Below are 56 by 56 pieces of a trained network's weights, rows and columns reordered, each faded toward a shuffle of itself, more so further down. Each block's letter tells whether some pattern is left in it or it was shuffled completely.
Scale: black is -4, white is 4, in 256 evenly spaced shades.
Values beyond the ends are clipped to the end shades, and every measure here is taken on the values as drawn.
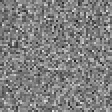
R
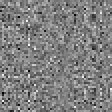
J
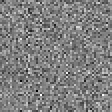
J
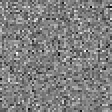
J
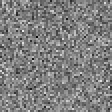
R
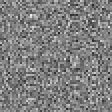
J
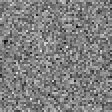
R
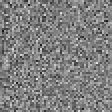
J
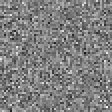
J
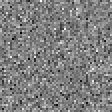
R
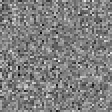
J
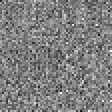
J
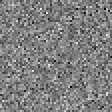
R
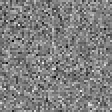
R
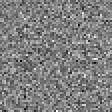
J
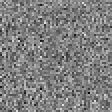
J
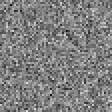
R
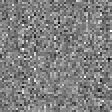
J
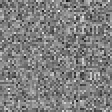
J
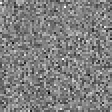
R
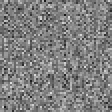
J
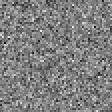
R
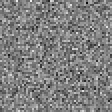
R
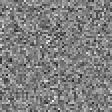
J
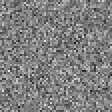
R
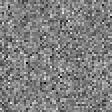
J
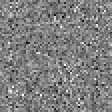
J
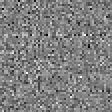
J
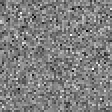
R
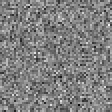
J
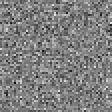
J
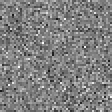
R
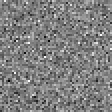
R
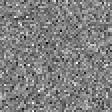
R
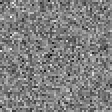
R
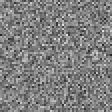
J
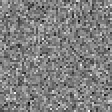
R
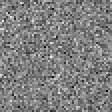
R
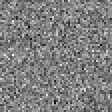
R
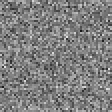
R
